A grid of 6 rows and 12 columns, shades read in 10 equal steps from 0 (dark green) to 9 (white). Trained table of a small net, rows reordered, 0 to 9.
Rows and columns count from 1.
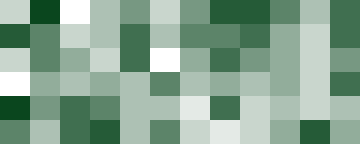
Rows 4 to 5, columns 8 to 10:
5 6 5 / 2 7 6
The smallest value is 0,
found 2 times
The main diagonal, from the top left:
7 3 5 5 6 3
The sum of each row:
50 47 60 65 57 54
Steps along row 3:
down up up down up down down up up up down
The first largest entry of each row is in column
3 3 6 1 7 8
